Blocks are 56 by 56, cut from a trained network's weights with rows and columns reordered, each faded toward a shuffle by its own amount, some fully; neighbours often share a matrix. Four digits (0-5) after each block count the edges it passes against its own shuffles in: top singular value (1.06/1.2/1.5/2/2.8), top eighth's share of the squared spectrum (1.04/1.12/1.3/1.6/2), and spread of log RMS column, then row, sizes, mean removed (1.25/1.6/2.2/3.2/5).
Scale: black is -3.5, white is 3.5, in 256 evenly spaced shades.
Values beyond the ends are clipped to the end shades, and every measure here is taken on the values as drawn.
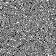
0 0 0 0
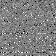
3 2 0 1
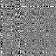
4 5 3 3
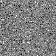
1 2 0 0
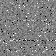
2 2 0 1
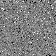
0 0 0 0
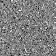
2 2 0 0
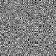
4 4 2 2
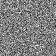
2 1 0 0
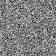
1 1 0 0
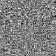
3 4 2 1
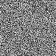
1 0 0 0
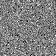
2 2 0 0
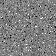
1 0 0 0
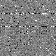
3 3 0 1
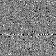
3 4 0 2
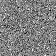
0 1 0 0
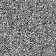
2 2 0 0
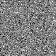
1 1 0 0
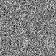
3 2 1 0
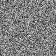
0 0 0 0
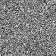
2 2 1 0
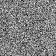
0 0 0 0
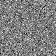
0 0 0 0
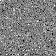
1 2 0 1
